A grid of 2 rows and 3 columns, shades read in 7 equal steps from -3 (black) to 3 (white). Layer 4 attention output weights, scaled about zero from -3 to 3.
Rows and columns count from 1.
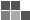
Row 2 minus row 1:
1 2 -4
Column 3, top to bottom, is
3 -1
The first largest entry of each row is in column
3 2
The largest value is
3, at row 1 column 3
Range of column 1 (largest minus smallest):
1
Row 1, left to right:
-1 -1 3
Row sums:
1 0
